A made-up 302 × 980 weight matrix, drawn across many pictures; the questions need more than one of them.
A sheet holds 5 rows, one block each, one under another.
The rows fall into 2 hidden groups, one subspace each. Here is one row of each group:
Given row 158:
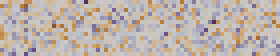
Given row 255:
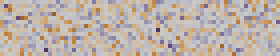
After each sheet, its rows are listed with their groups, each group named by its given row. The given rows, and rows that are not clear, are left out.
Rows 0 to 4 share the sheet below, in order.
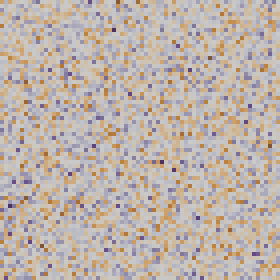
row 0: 255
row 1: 158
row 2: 158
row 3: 158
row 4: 255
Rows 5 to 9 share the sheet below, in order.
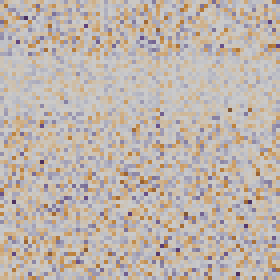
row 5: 255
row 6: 255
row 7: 255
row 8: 255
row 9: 255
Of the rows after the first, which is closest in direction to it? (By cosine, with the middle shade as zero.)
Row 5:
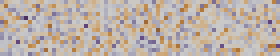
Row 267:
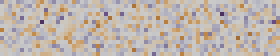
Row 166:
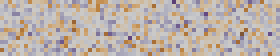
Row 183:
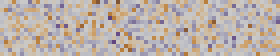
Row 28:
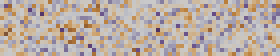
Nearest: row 267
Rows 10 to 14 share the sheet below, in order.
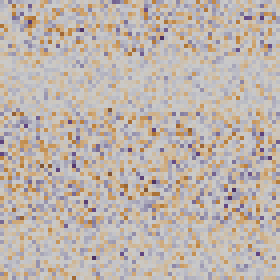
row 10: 255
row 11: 158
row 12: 158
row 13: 255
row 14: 158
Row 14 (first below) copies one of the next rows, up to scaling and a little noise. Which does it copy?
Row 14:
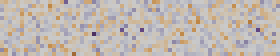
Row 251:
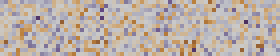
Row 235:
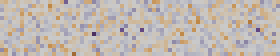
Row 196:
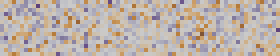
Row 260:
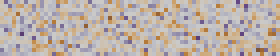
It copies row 235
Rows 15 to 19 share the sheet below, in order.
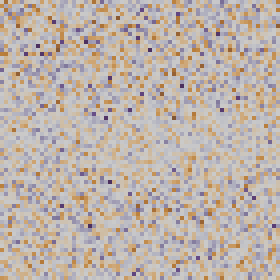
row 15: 158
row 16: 255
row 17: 158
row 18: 158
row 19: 255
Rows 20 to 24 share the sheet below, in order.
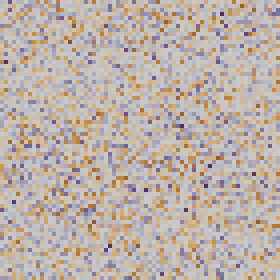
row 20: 255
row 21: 158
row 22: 158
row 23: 158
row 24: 255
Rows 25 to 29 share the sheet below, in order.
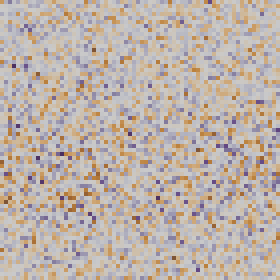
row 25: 158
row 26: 158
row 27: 158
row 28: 255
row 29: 255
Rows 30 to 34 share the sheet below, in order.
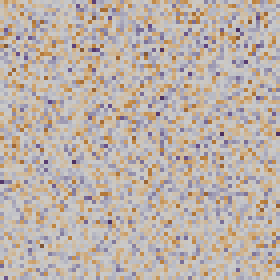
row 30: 158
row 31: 158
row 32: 255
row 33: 255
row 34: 255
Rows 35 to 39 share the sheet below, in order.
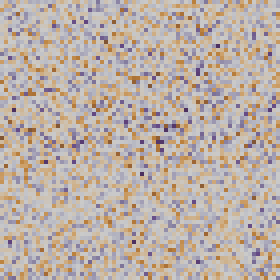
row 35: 158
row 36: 158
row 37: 255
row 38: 255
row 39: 158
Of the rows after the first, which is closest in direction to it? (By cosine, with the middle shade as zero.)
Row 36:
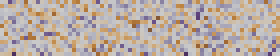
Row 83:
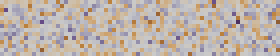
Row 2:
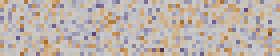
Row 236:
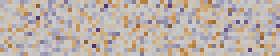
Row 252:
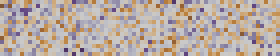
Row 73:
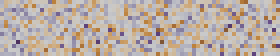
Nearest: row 252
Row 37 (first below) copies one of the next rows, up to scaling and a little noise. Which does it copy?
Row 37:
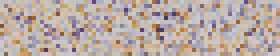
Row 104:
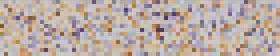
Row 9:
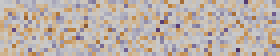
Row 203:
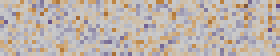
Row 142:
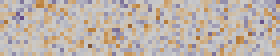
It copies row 104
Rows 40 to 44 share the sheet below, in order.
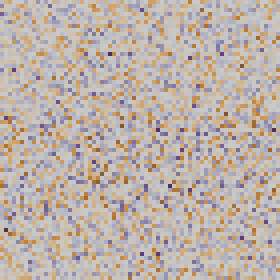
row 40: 255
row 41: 158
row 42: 255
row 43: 158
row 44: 255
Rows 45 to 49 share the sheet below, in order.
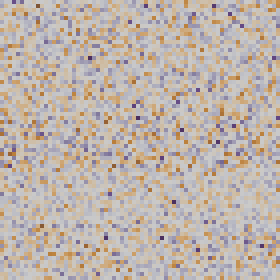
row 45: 158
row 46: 255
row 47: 255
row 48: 255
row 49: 255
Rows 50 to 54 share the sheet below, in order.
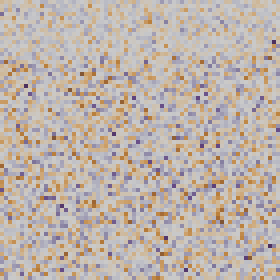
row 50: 255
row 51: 158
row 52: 158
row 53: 255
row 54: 255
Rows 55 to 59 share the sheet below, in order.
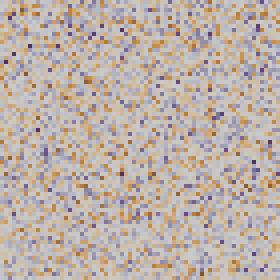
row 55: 158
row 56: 255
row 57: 158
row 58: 255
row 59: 158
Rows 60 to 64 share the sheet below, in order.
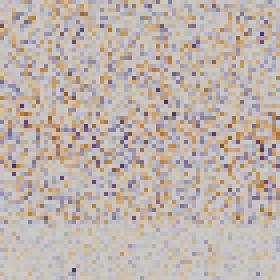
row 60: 255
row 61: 255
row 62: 158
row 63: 255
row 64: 158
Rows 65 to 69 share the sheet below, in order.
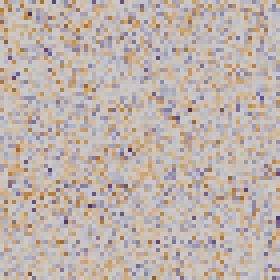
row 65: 255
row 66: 255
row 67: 158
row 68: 158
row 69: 255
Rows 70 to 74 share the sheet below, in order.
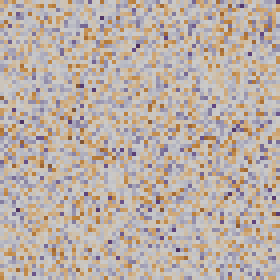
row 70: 255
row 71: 158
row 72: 158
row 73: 255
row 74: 158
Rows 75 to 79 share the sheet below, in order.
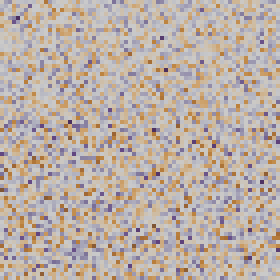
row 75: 255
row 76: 255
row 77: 158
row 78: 255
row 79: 255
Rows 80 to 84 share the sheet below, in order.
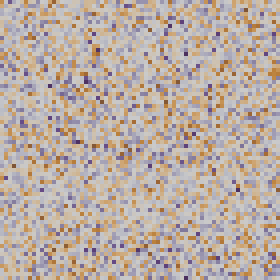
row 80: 158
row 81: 255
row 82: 158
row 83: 255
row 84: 158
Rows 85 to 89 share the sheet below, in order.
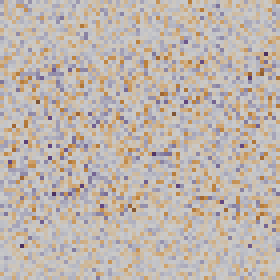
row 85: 255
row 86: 255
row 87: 158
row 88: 158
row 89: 158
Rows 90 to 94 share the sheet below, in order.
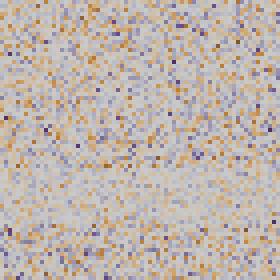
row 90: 158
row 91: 158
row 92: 255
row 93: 255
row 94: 255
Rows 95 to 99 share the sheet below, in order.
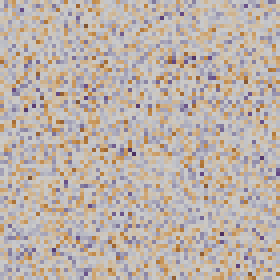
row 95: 158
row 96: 158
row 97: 158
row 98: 158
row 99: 158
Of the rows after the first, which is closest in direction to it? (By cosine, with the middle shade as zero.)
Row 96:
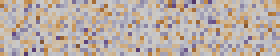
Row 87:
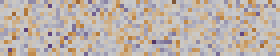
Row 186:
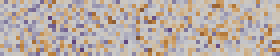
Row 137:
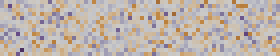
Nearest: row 186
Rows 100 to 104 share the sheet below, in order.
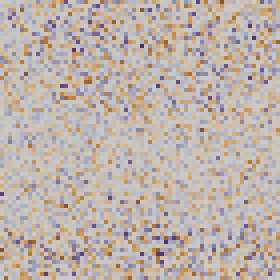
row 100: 158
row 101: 255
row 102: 158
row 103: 255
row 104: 255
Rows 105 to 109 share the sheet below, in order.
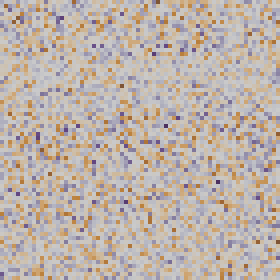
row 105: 255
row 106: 158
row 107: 158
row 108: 158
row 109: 158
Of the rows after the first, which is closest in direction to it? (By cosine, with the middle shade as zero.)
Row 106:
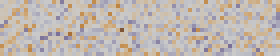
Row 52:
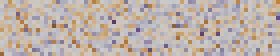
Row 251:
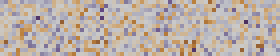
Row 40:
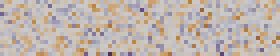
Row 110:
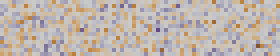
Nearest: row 52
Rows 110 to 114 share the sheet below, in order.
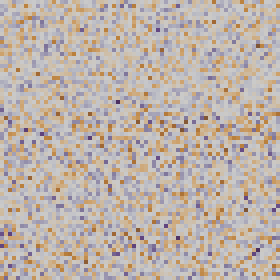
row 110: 158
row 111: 158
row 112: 255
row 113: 255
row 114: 255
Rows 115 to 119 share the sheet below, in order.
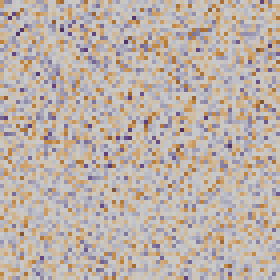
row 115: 158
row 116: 158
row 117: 255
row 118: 158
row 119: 158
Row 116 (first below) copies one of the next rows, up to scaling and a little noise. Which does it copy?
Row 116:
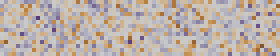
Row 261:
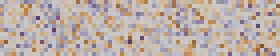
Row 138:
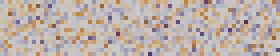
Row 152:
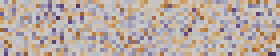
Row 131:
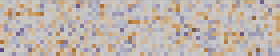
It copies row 261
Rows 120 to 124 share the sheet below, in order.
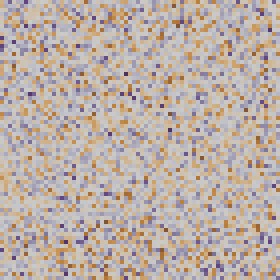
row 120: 158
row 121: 158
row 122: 158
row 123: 255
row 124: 255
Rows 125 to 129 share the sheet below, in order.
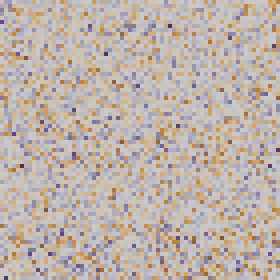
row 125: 255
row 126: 158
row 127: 255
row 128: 158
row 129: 255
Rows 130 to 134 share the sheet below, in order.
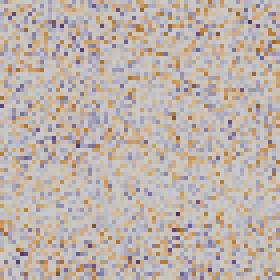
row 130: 158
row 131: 158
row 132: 158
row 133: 255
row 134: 158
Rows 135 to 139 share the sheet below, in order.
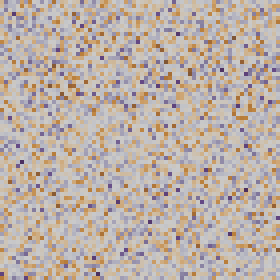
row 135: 158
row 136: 255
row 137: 255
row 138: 158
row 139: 158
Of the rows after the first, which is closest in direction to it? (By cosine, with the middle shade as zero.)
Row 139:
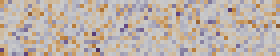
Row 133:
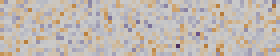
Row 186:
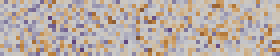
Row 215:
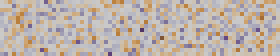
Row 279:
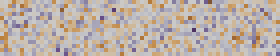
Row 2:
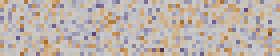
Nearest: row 2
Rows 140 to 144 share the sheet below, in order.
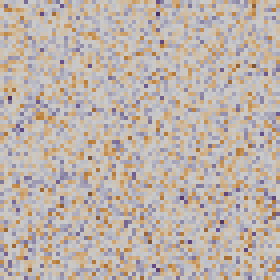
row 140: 255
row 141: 255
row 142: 255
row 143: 255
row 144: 255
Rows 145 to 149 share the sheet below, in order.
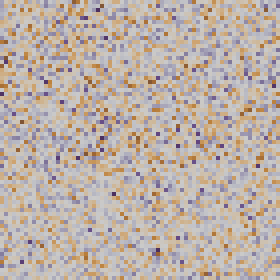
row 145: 158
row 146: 255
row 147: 158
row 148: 255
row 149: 255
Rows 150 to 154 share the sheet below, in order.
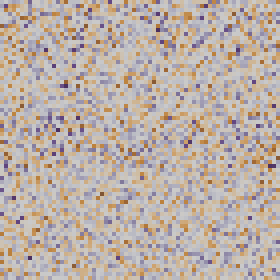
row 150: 255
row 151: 255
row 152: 158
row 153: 255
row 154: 158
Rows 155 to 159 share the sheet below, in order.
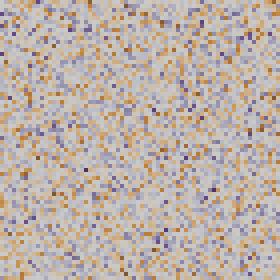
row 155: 255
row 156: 255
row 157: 255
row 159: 255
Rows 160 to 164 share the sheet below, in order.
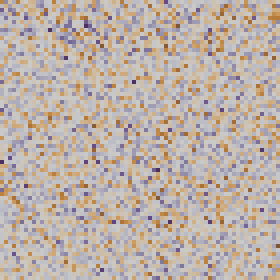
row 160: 255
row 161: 255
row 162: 158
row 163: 255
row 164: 255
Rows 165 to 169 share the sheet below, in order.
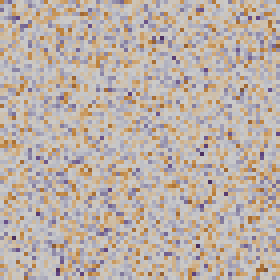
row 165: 255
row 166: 158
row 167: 255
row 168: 255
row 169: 158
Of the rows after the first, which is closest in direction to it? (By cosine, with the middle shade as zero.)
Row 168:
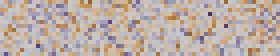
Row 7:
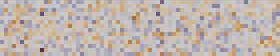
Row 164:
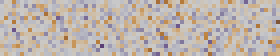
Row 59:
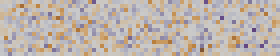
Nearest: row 7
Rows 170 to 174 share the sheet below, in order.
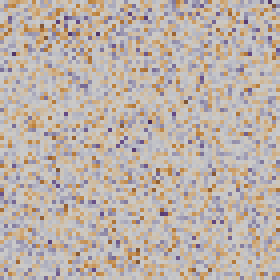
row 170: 158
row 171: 255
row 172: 158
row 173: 255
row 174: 158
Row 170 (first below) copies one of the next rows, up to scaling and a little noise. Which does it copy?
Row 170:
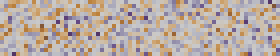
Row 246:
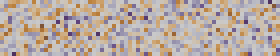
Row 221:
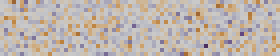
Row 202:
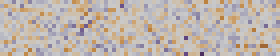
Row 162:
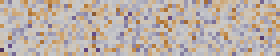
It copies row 246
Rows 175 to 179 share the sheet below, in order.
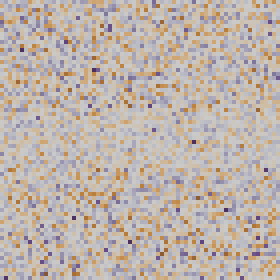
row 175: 255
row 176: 158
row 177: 158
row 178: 158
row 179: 255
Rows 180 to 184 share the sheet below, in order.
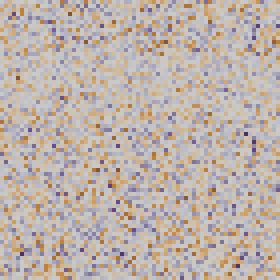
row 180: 158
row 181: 158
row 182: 158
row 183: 158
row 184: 158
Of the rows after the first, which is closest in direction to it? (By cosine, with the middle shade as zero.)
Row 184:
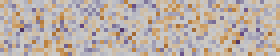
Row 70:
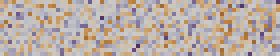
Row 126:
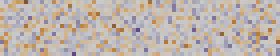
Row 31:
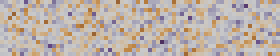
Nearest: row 70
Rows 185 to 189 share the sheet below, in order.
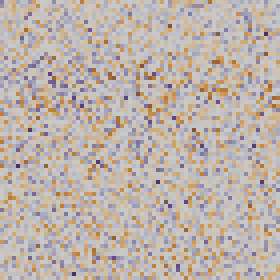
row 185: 158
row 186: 158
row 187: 158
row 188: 255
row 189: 158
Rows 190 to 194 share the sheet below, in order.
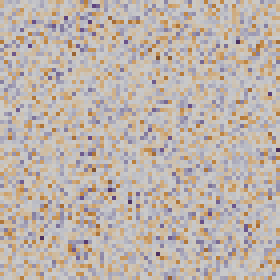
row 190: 158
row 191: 255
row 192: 255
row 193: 158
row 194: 255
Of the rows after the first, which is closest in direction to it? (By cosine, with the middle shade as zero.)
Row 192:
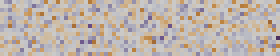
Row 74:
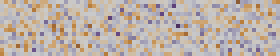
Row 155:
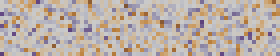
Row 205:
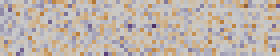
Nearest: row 205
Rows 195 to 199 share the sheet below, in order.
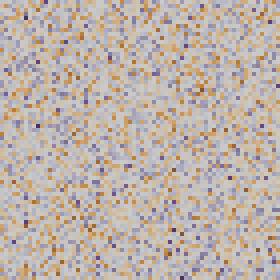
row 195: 255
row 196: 158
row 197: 255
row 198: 158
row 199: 158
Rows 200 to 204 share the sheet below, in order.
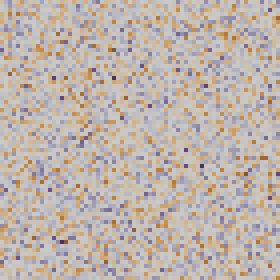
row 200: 158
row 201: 158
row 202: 158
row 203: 255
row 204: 255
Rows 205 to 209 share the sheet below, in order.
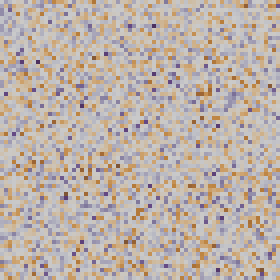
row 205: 255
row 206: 158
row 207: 255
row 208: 255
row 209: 158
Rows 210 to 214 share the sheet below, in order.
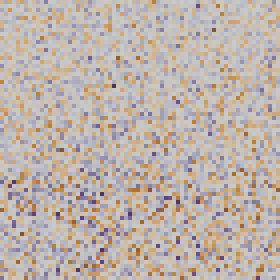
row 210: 255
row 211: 255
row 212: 158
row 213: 158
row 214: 158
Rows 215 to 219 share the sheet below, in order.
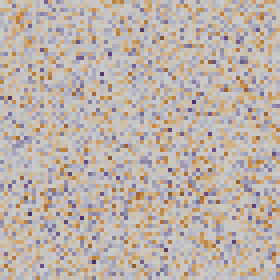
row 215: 255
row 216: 255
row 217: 158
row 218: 158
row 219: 158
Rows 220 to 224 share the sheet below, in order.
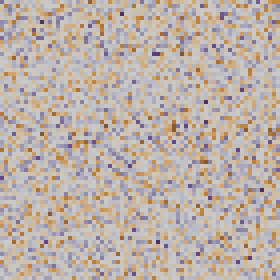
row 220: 255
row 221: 158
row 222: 255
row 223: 255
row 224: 255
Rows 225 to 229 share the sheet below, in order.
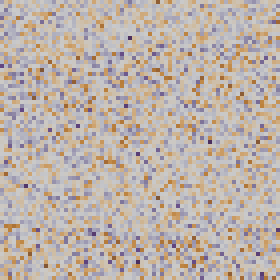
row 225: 255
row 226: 255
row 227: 158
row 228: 255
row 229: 158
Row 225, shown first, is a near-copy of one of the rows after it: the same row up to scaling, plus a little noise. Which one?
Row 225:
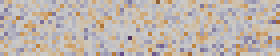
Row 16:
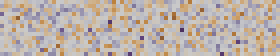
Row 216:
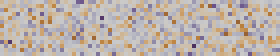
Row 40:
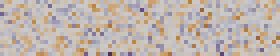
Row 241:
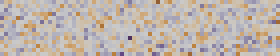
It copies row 241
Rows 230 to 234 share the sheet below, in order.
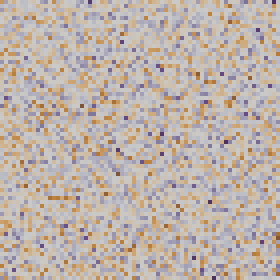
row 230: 255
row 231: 158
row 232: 255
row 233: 255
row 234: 255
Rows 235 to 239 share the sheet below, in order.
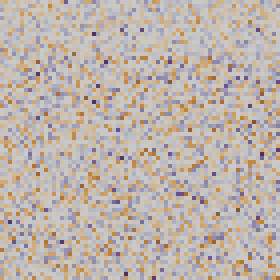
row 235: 158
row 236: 158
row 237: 255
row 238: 158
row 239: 255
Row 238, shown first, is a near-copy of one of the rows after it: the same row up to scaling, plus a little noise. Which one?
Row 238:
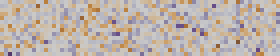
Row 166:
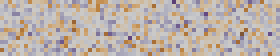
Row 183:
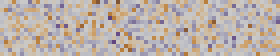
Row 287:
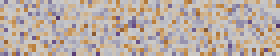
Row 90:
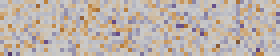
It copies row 90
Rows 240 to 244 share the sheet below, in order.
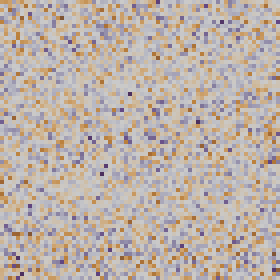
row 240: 255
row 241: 255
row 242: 255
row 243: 255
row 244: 255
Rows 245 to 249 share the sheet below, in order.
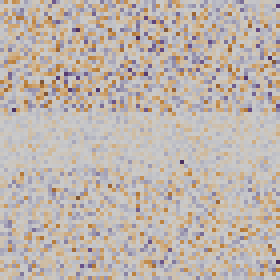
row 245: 158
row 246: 158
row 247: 158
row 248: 158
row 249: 255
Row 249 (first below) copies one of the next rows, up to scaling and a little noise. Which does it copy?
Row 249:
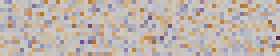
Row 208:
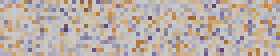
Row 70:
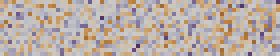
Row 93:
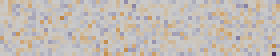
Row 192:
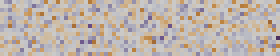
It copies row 192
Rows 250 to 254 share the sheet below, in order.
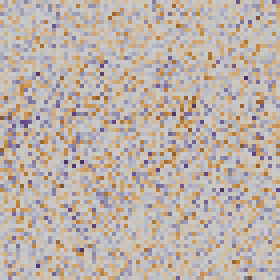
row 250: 158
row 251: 158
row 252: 158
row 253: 255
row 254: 158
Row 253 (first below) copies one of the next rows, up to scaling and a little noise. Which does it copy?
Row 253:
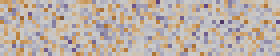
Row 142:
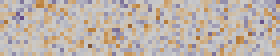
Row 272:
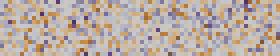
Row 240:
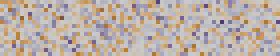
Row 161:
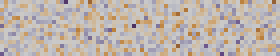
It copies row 240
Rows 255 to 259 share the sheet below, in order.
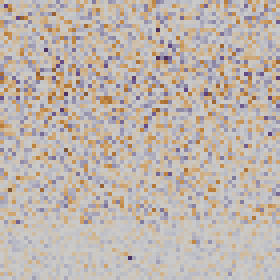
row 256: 255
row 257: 255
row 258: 158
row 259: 158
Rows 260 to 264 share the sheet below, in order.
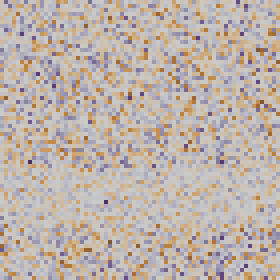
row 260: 158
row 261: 158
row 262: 255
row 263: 255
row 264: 255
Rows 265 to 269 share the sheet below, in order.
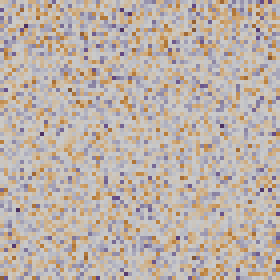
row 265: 158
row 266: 158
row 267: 255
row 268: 255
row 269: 255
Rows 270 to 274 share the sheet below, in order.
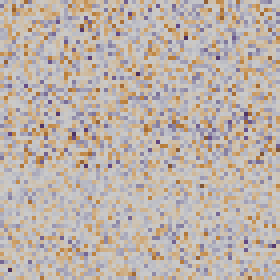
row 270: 158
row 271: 158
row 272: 255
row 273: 158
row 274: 255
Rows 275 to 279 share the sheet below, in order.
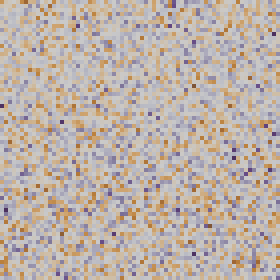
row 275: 158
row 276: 158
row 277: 158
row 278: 158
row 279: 158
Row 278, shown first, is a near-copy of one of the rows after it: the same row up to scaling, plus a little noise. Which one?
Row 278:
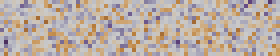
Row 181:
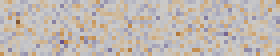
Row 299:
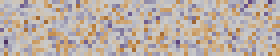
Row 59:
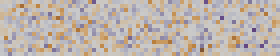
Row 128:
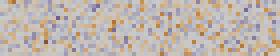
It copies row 299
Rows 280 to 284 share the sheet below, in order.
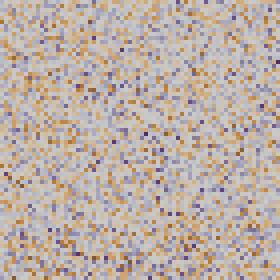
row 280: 158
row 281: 158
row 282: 255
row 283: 255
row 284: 158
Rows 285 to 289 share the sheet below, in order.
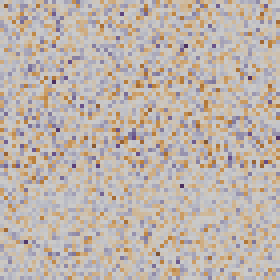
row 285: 255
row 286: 158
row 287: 158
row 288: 255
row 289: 255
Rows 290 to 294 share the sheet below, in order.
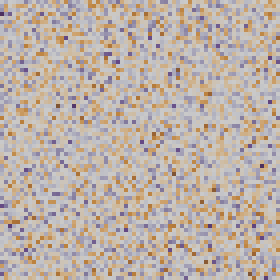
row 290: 255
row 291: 158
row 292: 255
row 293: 158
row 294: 158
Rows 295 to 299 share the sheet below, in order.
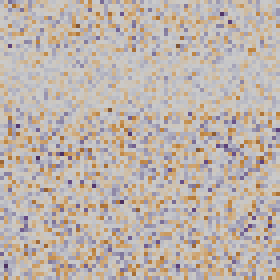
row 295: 255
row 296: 158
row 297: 158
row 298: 158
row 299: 158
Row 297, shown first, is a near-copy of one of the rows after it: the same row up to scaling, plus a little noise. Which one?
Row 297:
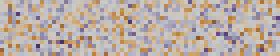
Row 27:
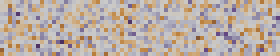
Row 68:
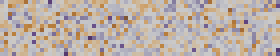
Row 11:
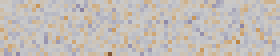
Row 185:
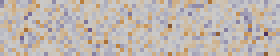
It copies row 27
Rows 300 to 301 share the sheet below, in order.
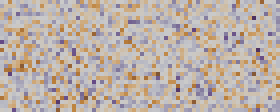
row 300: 158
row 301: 158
